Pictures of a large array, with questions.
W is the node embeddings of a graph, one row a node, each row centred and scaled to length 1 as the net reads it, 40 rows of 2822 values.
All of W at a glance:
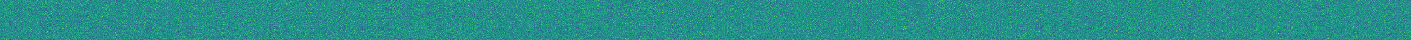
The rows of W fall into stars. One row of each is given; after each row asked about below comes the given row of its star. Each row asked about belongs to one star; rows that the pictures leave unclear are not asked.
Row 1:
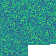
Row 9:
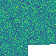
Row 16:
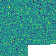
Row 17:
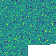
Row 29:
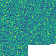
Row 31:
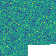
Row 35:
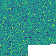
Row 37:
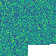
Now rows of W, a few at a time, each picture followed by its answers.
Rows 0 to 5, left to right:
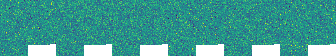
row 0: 29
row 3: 35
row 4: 17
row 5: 16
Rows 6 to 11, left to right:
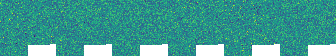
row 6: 17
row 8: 16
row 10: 37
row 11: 1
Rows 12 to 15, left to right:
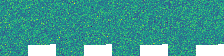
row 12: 9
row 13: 1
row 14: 17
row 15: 31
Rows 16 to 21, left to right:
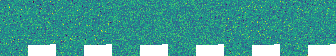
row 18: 29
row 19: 35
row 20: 31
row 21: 9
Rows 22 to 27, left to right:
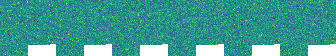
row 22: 37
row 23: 9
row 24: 29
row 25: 9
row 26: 1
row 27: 37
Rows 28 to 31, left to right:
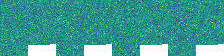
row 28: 37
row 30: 9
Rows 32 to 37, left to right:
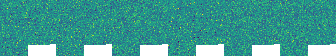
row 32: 1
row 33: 37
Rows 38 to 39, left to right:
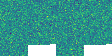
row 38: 16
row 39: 31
